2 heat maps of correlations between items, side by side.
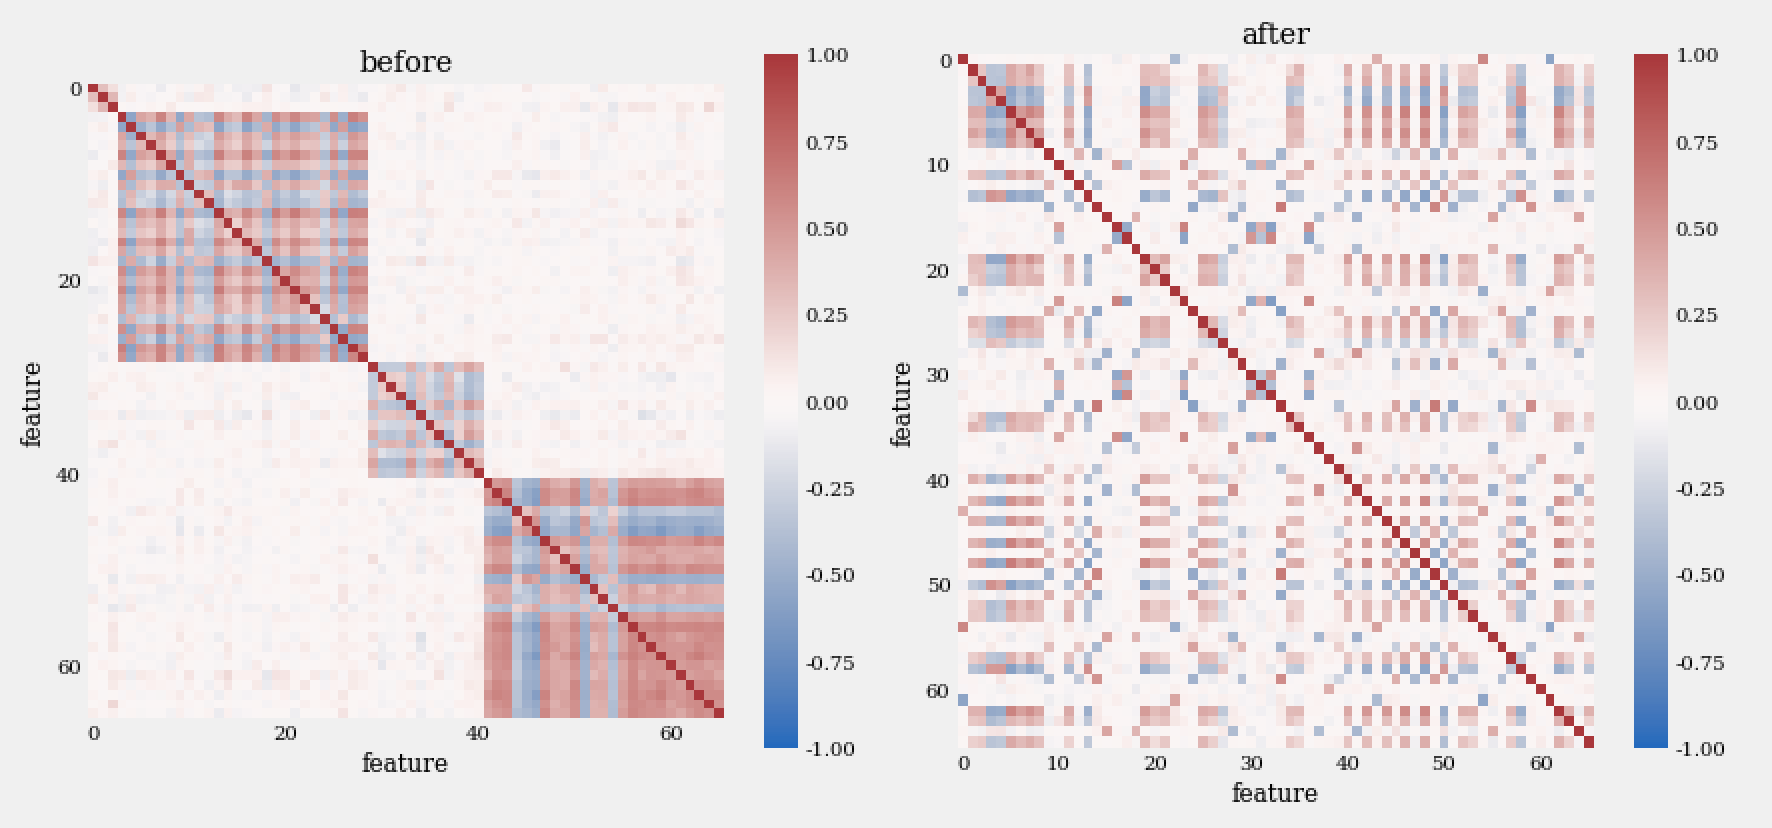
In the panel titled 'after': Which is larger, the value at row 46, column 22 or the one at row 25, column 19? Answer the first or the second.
the second
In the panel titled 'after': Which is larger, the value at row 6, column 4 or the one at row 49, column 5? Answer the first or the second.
the second
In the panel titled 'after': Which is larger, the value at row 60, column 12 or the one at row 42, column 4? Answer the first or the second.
the first
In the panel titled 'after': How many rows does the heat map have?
66
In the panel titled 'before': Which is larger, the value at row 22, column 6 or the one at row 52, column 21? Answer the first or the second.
the first
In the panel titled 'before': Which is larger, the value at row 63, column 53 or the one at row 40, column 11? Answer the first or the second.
the first
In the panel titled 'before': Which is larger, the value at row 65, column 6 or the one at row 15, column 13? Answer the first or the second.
the second
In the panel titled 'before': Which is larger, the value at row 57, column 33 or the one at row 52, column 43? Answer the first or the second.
the second
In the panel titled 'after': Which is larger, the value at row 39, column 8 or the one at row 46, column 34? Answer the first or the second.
the second
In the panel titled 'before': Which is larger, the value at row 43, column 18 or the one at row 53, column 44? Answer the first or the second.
the first
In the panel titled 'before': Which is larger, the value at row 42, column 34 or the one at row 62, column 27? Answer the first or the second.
the second
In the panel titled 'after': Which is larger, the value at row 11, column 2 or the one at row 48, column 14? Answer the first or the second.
the first
